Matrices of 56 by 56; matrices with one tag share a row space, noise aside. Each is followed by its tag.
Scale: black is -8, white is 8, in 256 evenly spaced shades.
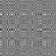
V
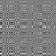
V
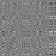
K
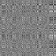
K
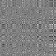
K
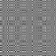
V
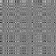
V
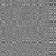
K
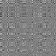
V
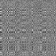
V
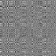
V
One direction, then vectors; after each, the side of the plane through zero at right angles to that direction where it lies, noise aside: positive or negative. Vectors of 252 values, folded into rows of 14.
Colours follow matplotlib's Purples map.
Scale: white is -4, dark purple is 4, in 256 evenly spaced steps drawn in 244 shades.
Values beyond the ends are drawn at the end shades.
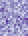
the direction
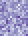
positive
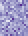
negative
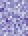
positive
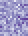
positive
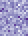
positive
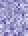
negative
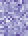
negative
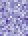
positive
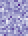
negative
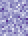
positive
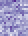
negative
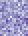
positive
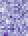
negative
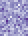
positive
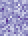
positive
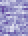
positive
